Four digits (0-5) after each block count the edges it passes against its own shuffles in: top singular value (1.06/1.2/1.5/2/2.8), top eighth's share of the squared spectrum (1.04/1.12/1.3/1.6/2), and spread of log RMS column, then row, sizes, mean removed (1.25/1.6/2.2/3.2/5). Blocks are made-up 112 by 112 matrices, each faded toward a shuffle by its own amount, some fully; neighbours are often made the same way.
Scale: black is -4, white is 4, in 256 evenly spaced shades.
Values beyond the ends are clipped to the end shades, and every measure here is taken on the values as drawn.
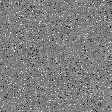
2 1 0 0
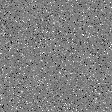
0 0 0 0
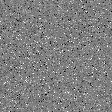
2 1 0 0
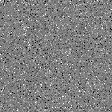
4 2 1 1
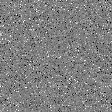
3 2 0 0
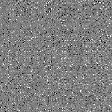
4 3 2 2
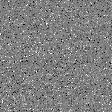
3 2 0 0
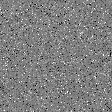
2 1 0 0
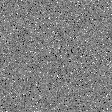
0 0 0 0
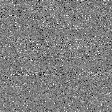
1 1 0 3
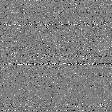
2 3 0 3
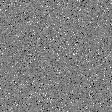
0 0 0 0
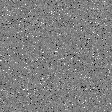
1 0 0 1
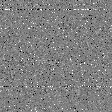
2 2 0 2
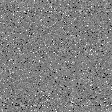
1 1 0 1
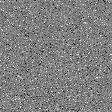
0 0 0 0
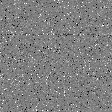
2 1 0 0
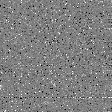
3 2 0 1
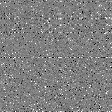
4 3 1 2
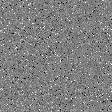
2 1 0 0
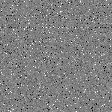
3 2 0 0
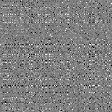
5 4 2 3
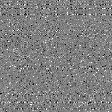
4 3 1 3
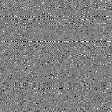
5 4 2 3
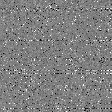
4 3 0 2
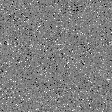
3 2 0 1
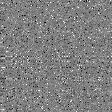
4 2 0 1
